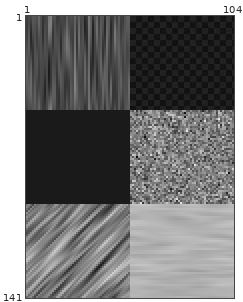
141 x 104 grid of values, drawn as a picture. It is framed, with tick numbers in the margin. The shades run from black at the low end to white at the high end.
The table splits into 3 rows of 2 panels. Panel 1,1: low, streaked downward. Panel 1,2: very low, checkered, faint in contrast. Panel 2,1: very low, flat. Panel 2,2: middling, fine-grained, strong in contrast. Panel 3,1: middling, slanting up to the right, strong in contrast. Panel 3,2: high, streaked across, faint in contrast.
